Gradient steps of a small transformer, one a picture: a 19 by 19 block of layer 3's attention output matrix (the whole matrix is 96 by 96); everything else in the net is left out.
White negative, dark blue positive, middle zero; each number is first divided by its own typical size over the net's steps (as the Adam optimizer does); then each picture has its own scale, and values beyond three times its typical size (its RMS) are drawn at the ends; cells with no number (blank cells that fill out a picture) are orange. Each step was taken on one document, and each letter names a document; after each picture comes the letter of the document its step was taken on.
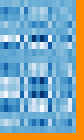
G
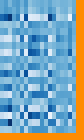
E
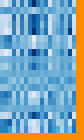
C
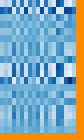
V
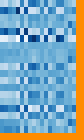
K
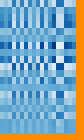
V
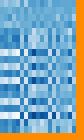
E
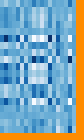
G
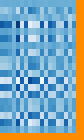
K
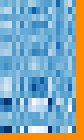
G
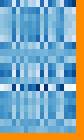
C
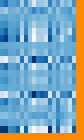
G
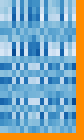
K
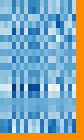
C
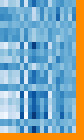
E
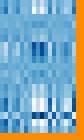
G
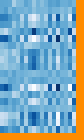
K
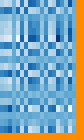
K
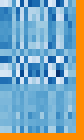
V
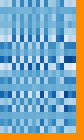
V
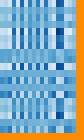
V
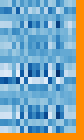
K
